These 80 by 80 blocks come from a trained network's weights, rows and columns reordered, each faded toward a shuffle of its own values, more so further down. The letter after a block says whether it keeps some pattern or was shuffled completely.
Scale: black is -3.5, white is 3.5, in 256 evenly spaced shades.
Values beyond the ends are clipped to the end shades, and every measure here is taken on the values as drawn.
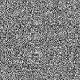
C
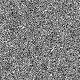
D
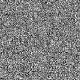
C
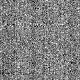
C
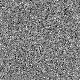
D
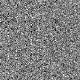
C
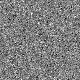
D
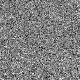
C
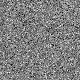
D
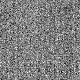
C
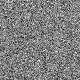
D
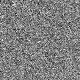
D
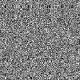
C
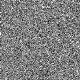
C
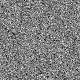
D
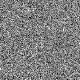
C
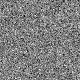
D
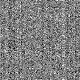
C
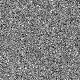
D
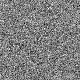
D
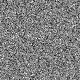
D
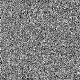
C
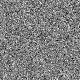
D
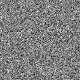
C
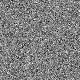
D
